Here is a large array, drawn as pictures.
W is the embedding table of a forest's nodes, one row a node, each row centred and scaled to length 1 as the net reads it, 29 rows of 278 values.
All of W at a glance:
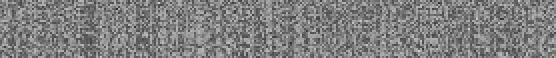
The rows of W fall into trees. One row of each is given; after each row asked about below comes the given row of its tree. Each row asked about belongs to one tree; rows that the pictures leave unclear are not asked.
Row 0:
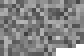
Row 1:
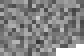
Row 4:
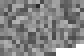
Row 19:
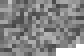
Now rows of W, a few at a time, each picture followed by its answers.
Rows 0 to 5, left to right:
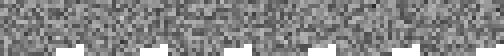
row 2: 0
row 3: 19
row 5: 19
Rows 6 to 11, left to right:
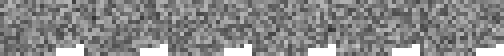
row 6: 19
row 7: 4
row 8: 19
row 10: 0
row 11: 4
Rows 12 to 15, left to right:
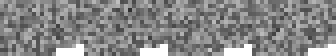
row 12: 19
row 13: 0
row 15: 19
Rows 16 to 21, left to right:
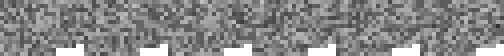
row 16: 1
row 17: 4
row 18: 4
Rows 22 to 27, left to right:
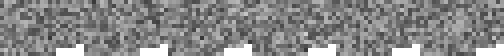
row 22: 0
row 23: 4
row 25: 19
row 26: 1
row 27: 1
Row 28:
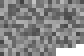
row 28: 0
